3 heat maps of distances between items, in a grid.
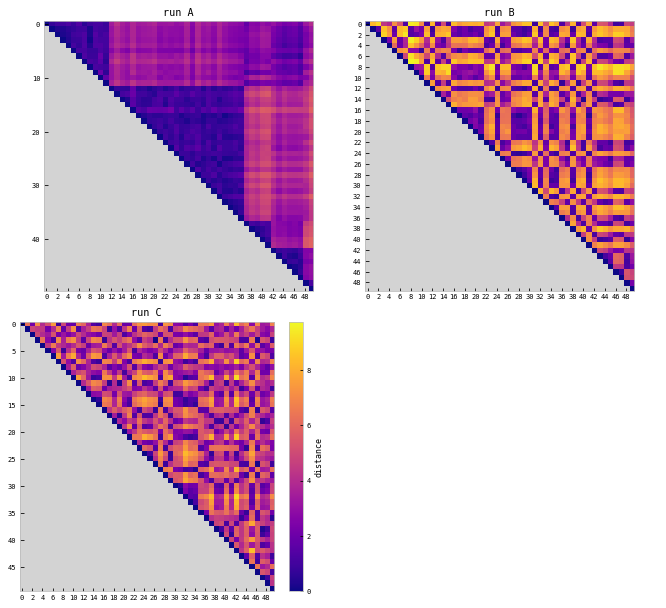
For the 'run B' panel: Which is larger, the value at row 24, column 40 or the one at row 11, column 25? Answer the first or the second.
the first
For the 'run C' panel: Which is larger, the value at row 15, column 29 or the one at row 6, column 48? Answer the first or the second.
the first
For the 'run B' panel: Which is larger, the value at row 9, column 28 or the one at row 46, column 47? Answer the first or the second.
the first
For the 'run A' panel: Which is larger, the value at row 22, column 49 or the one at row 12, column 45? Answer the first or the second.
the first
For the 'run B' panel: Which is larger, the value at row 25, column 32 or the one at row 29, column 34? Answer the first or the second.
the first
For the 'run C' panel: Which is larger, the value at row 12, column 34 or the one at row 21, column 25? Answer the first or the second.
the second
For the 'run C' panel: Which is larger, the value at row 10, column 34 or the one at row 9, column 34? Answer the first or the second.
the second
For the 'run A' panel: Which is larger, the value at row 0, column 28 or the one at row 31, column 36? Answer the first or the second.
the first
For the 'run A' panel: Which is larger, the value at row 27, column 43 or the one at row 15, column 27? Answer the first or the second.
the first
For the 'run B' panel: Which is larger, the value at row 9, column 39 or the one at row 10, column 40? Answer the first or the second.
the first
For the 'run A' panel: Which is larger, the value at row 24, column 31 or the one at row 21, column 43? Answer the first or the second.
the second
